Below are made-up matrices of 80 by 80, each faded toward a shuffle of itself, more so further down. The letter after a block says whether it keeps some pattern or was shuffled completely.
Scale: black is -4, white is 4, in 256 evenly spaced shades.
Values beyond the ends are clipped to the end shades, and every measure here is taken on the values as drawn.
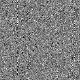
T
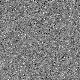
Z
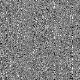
T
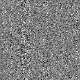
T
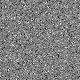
Z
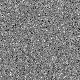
Z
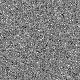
Z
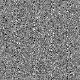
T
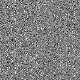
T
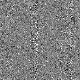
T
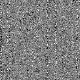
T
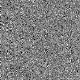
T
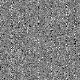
T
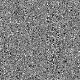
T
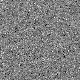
Z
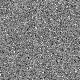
Z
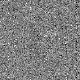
T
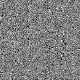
T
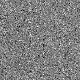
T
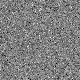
Z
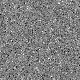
Z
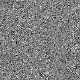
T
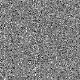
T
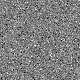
Z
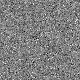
Z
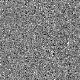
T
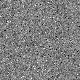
Z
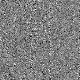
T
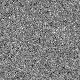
Z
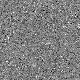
Z
